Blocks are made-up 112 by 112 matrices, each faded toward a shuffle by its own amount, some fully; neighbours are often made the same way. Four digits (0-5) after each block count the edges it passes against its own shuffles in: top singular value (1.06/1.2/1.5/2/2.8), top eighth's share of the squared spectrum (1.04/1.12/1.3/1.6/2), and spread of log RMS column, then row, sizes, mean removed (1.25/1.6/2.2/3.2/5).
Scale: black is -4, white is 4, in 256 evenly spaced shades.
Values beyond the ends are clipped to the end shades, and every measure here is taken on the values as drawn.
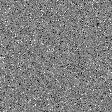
0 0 0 0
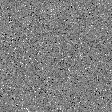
0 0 0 0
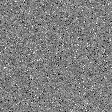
0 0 0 0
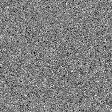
0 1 0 2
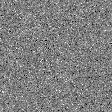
0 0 0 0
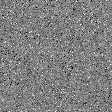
0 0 0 0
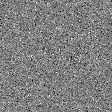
0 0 0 0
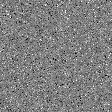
0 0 0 0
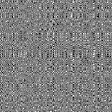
5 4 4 3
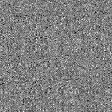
4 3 1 1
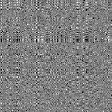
5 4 3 3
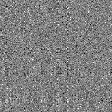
4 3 1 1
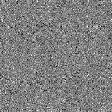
4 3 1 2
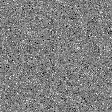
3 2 0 0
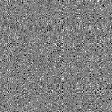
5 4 3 2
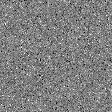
0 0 1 0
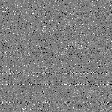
4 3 0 2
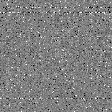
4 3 0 2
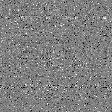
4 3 1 2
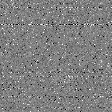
4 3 1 2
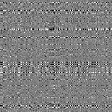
5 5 3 4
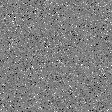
0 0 0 0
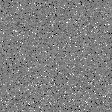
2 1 0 0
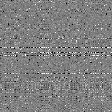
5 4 1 3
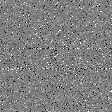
3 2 0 1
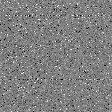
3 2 0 1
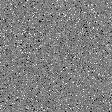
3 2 0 0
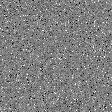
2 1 0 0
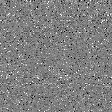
3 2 0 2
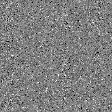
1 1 2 0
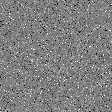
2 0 0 0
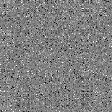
4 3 1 1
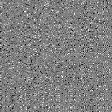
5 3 2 2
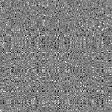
5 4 3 3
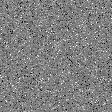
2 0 0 0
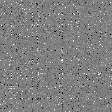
2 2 2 2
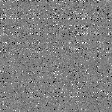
2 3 3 3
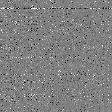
3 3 2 2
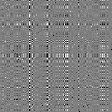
5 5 4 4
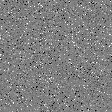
3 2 0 0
